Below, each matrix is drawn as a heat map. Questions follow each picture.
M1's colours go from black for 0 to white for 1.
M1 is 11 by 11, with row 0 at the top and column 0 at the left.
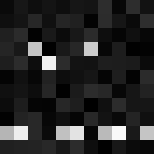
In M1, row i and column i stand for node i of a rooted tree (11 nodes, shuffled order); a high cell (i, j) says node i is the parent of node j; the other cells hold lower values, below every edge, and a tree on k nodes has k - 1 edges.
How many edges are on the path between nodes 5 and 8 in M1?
2
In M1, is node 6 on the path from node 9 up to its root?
no
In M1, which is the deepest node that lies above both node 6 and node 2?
3
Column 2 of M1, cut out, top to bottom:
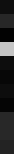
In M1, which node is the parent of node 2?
3
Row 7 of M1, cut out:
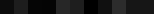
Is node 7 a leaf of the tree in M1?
yes
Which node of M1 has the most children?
9
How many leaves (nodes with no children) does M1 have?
8
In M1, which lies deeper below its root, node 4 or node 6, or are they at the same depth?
node 6
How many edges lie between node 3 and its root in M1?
2
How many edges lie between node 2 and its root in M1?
3
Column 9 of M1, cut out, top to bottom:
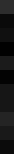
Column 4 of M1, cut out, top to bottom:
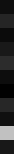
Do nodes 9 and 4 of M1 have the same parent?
no
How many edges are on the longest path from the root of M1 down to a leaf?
3
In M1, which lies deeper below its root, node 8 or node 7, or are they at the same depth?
the same depth
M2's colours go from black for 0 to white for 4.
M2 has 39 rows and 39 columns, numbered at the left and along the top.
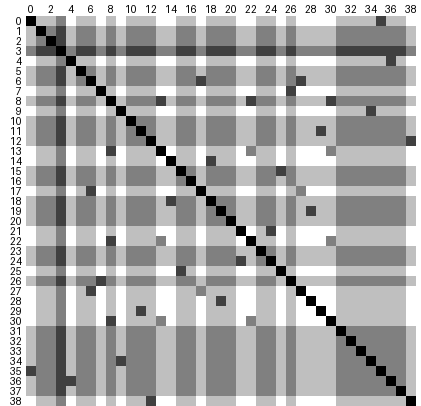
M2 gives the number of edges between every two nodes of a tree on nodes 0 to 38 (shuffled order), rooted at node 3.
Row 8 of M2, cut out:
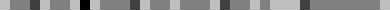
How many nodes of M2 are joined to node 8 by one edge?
4
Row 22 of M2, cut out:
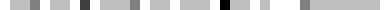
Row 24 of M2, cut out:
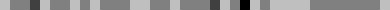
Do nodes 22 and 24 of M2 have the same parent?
no
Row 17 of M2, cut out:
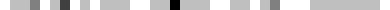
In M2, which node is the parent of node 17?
6
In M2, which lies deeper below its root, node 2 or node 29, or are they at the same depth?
node 29
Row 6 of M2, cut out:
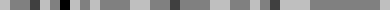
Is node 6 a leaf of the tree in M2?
no
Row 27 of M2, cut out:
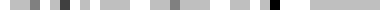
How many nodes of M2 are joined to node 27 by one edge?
1
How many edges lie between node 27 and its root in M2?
2
